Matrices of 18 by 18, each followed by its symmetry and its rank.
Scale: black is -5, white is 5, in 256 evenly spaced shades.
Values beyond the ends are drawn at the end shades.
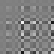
symmetric, rank one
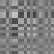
symmetric, rank one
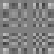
symmetric, rank one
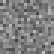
antisymmetric, full rank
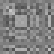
symmetric, rank two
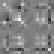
symmetric, rank three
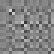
symmetric, rank three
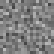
antisymmetric, full rank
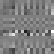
neither, rank two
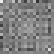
symmetric, rank two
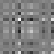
symmetric, rank one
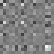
symmetric, rank two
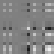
symmetric, rank one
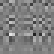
neither, rank two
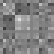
symmetric, rank three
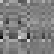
neither, rank two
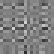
neither, rank two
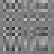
neither, rank two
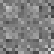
symmetric, rank three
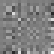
symmetric, rank two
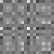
symmetric, rank two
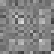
symmetric, rank three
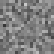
antisymmetric, full rank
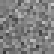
antisymmetric, full rank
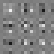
symmetric, rank two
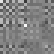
symmetric, rank three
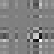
symmetric, rank one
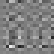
neither, rank two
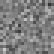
antisymmetric, full rank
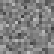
antisymmetric, full rank
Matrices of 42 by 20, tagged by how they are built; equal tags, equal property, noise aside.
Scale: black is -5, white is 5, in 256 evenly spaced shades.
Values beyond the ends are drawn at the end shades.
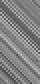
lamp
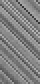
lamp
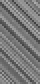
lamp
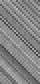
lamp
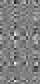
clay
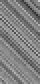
lamp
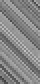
lamp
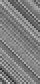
lamp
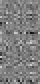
clay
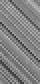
lamp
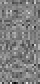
clay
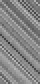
lamp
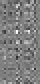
clay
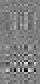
clay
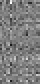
clay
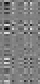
clay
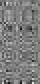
clay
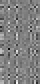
clay
